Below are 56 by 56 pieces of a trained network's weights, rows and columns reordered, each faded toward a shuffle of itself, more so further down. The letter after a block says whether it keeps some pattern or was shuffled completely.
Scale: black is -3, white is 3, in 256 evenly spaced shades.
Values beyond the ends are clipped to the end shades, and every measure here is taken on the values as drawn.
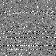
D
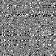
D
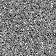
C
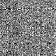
D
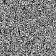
D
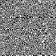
D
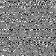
D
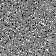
C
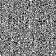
D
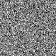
D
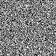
C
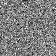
C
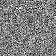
D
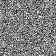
C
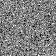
C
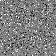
C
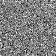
C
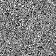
D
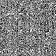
D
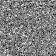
C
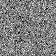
C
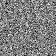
C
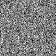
D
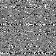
D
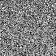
C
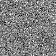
D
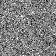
C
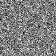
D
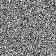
C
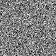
D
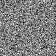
C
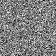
C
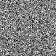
D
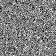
C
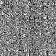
D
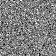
C
